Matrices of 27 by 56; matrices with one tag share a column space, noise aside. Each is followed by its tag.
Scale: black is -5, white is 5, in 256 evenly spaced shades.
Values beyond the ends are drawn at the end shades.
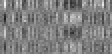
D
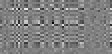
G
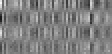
D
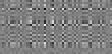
G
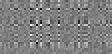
G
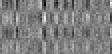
D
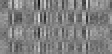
D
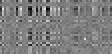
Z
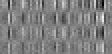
D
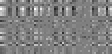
Z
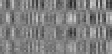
D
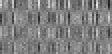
D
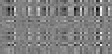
Z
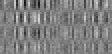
D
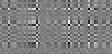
G
